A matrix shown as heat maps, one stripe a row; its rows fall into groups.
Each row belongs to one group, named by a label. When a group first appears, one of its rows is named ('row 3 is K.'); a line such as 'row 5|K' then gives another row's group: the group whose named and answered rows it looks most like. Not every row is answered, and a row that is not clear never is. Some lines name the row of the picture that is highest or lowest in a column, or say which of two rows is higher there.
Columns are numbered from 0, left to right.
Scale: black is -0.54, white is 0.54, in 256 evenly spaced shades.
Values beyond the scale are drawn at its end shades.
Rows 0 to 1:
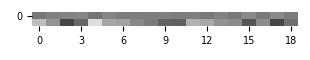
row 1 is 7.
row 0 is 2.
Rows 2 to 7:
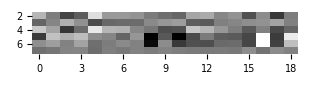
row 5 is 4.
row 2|7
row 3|2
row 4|7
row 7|2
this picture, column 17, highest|3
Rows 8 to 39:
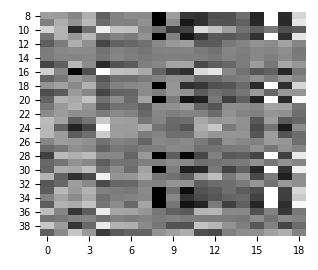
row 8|4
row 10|7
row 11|4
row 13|2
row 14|2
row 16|7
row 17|2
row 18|4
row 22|2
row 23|7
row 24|7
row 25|7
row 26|2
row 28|4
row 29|2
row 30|4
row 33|4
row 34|4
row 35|4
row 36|7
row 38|7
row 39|2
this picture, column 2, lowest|16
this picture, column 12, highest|16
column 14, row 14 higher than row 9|Yes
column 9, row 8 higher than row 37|Yes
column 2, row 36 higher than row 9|No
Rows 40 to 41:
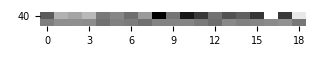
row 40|4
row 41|2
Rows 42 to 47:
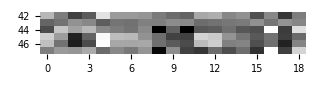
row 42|7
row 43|2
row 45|7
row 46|7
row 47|4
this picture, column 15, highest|43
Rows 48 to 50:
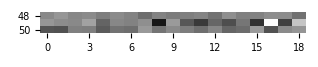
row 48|2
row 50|2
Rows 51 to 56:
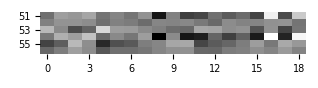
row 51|4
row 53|7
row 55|2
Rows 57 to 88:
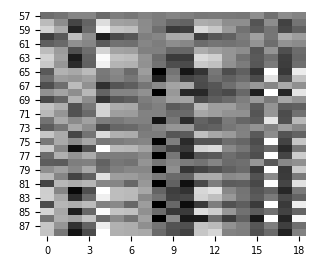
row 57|2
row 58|7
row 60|2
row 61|2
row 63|7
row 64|7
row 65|4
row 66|4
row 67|2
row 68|4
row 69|2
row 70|7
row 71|7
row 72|4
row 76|7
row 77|4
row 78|2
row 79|4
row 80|7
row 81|4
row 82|7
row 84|4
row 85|7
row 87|7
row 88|7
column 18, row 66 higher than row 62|Yes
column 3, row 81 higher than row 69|Yes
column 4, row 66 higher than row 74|No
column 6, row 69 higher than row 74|No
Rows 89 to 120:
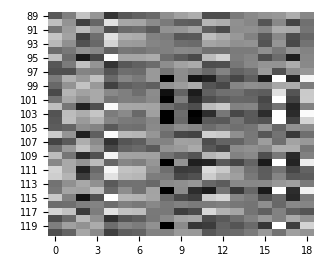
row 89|2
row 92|7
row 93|7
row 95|7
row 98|4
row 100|4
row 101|4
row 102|7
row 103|4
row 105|2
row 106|7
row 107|2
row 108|2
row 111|7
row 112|7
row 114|4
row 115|7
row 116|2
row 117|7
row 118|2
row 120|2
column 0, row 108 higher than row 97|Yes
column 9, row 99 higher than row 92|Yes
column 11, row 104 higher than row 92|No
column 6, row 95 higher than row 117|No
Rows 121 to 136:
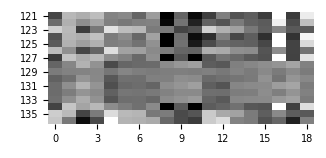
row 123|7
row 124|4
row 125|4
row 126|7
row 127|4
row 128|2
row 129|2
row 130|2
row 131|2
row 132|2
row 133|2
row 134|4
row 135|7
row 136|7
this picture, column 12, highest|136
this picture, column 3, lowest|136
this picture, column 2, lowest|136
